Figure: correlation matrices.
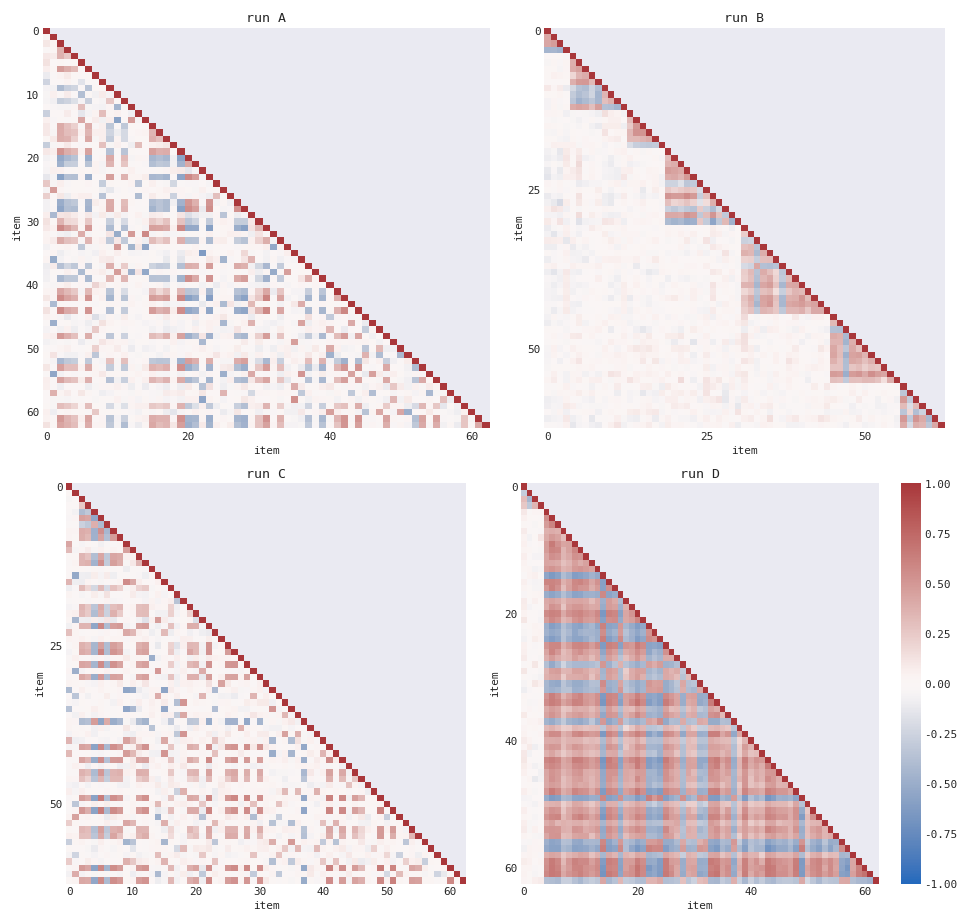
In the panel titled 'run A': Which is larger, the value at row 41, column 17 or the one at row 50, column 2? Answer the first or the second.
the first
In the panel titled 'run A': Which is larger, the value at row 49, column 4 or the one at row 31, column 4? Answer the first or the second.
the second
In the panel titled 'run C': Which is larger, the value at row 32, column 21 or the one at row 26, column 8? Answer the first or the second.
the second
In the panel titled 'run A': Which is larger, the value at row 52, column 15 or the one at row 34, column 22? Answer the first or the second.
the second
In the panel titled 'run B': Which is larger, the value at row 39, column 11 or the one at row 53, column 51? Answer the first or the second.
the second
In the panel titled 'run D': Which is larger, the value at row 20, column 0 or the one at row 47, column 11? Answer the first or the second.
the second
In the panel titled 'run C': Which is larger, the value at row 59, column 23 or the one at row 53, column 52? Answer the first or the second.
the first
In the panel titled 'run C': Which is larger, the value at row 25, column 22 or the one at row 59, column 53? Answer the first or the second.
the first
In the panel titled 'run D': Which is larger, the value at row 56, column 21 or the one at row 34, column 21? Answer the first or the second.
the second
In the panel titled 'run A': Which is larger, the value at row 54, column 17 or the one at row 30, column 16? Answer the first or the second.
the second
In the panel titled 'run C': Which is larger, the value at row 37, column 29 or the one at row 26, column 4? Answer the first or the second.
the first
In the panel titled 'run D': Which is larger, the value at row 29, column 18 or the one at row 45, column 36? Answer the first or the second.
the second
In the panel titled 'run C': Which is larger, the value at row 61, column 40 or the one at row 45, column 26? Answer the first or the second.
the second
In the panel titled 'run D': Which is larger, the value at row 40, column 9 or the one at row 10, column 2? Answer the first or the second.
the first
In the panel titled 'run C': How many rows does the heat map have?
63
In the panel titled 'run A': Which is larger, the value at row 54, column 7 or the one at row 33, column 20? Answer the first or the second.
the first
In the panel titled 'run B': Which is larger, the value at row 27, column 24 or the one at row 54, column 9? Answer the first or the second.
the second
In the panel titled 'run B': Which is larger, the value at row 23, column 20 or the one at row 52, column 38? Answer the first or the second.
the first
